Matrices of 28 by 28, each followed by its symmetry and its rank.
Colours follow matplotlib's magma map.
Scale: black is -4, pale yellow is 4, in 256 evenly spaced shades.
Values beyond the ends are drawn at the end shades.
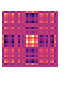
symmetric, rank one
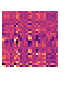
neither, rank three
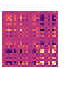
symmetric, rank two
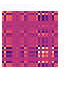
symmetric, rank one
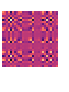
symmetric, rank two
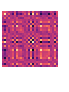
symmetric, rank two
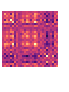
symmetric, rank three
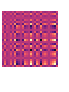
symmetric, rank one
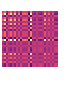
symmetric, rank one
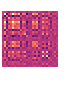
symmetric, rank three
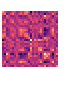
symmetric, rank three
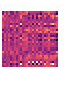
neither, rank three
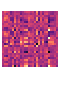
neither, rank three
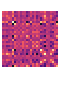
symmetric, rank three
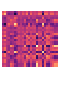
symmetric, rank two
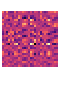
neither, rank three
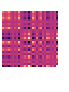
symmetric, rank one
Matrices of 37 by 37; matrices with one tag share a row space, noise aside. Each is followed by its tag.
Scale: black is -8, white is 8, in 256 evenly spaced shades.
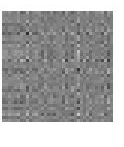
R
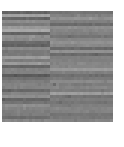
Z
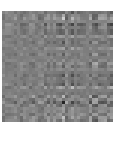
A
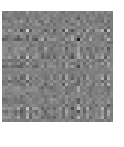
R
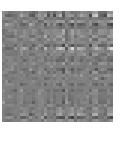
A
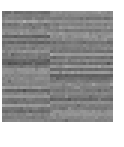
Z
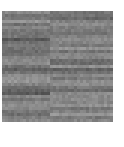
Z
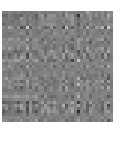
R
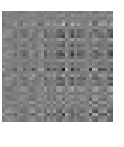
A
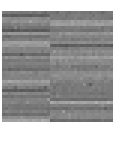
Z
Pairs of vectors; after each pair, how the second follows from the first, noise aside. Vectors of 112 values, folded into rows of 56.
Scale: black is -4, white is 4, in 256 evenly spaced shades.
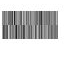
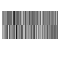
sign-scrambled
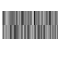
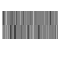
partly zeroed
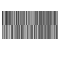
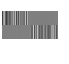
partly zeroed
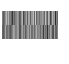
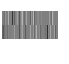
partly zeroed
